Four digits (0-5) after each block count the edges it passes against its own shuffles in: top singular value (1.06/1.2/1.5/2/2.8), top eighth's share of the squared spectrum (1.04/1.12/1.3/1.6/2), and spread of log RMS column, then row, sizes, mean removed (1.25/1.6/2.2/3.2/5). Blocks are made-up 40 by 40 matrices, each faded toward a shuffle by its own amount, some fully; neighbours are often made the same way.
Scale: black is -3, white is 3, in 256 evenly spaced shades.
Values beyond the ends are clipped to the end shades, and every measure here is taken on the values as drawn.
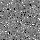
1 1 0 0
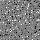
1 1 0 0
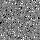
0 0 0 0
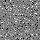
1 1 0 0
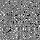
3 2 0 1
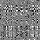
4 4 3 2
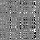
4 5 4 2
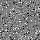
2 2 0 0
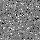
0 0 0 0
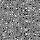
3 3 1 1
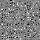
2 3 1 1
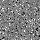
0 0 0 0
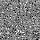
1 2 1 0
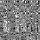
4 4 2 2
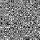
3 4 2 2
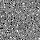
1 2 0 0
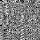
3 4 1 2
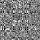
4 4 2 2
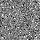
1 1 0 0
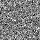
0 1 0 0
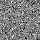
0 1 0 0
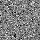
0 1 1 0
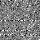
1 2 0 2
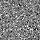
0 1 0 1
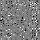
3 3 2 1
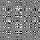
4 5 3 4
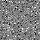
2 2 1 0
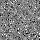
1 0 0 0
